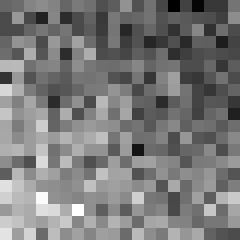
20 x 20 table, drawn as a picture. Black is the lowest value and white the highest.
The texture is fine-grained noise. The ninth with the lowest average is the top right. There is an overall slope up to the bottom left. The bottom left is the ninth with the highest average. No regular stripes run through it.
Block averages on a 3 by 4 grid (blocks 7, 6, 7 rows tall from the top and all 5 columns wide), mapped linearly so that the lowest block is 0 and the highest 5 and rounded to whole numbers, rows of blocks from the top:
2110 / 4321 / 5433
